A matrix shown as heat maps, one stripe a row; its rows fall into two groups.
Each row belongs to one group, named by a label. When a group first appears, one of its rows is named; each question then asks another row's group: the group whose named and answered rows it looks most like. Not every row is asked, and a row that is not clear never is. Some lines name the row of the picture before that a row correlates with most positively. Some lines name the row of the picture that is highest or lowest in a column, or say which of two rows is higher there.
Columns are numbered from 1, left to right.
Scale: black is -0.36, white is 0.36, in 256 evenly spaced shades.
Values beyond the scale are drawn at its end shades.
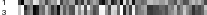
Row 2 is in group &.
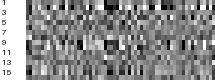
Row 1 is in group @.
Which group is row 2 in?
@
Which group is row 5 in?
@
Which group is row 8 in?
&
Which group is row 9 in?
@
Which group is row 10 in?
@
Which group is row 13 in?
@
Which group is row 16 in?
@
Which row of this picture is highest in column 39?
8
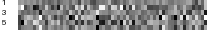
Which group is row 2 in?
&
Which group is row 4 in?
@
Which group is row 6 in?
@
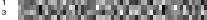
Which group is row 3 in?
@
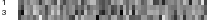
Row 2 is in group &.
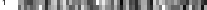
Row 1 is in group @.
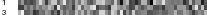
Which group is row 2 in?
@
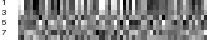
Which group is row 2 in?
&
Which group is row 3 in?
&
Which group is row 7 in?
@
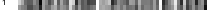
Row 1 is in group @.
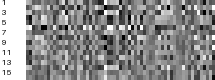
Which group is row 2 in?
@
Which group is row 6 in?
&
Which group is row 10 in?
@
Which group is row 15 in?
@
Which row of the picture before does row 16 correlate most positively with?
2
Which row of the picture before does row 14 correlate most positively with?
1
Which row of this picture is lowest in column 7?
6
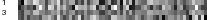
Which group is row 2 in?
@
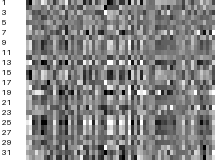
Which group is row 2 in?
@
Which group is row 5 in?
@
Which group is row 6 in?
&
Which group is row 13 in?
&
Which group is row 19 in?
@
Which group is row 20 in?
&
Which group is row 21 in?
&
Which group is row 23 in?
@
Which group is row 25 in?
&
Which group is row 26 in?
&
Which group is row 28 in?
@
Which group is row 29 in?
&
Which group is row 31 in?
@
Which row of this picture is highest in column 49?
22
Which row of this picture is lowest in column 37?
32
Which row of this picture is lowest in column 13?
19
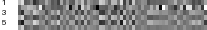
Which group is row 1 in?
&
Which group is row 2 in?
@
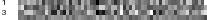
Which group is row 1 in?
@
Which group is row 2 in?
&
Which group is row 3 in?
@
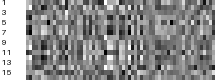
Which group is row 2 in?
&
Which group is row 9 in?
&
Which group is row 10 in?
&
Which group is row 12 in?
&
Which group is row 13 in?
&
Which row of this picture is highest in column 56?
5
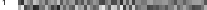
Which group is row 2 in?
&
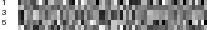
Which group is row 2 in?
&
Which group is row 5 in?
@
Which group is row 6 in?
&
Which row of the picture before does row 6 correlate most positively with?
2
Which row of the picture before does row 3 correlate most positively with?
1
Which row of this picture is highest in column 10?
6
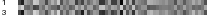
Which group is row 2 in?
&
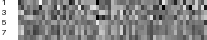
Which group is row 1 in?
@
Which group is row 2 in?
@
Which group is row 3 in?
&
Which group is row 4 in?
@
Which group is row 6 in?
&
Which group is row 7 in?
&
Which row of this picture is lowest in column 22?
2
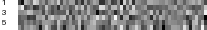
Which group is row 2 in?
&
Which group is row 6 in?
@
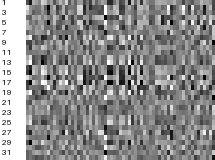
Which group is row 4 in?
@
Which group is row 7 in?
@
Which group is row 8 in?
&
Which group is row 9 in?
@
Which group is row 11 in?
@
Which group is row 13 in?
&
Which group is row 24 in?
&
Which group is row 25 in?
&
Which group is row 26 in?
@
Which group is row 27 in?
@
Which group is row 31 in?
@
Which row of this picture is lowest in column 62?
18
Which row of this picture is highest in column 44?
17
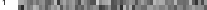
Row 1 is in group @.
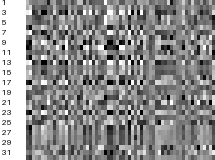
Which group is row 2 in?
&
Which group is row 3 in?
&
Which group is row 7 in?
&
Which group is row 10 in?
@
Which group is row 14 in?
&
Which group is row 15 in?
&
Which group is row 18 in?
&
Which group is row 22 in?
&
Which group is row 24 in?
&
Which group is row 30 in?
@
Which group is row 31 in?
@
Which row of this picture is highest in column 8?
21
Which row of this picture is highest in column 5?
31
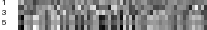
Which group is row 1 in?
&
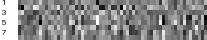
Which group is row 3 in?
&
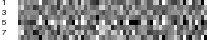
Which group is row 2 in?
&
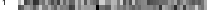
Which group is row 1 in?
&
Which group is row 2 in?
@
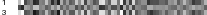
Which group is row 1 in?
&
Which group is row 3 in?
&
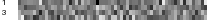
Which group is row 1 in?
@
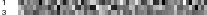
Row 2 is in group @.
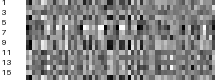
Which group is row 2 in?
@
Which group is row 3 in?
&
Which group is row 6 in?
@
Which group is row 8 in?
@
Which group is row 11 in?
&
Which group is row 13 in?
&
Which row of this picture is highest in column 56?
8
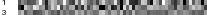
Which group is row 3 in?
&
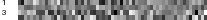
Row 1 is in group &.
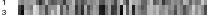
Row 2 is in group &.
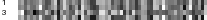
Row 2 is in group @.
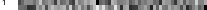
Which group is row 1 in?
@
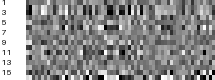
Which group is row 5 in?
&
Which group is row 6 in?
@
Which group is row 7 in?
@
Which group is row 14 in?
&
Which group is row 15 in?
@
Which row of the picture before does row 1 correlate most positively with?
1
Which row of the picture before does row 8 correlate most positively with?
2
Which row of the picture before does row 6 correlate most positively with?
1
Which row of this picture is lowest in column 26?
16
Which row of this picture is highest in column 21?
15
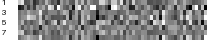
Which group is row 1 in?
&
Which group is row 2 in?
@
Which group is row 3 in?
@
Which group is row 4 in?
@
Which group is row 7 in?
&
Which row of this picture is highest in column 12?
2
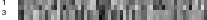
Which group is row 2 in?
@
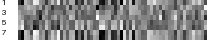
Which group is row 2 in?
@
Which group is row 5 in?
&
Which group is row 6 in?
&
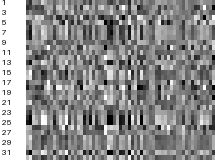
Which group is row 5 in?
@
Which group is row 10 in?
@
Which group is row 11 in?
&
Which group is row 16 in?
&
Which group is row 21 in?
&
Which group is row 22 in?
@
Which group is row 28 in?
&
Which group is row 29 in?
&
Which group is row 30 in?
&
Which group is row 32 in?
&
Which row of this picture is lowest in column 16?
5
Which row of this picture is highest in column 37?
18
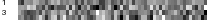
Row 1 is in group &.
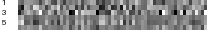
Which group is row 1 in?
@
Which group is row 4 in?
&
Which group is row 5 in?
&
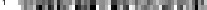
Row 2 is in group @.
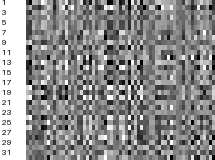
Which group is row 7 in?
@
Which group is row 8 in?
@
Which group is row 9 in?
&
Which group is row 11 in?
@
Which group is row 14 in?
@
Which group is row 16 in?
@
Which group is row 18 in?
&
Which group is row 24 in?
&
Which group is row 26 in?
&
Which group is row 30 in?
@
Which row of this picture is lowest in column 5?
2
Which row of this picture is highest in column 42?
2
